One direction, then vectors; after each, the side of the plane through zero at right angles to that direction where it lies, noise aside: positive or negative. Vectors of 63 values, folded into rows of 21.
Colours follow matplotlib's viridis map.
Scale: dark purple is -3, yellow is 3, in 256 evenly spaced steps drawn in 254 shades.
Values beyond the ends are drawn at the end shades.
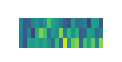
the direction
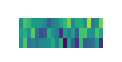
negative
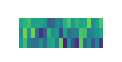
negative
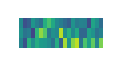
positive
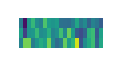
positive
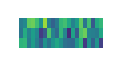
negative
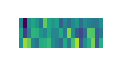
positive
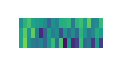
negative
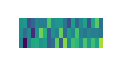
positive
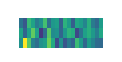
negative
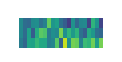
positive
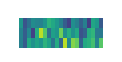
positive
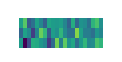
positive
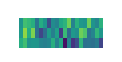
negative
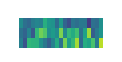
positive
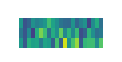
positive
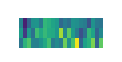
positive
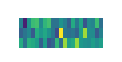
positive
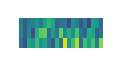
positive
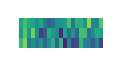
negative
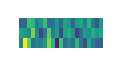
negative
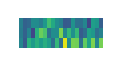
positive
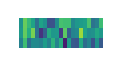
negative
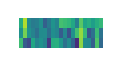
negative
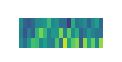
positive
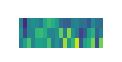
positive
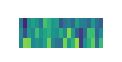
positive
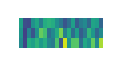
positive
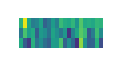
negative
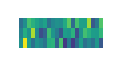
negative
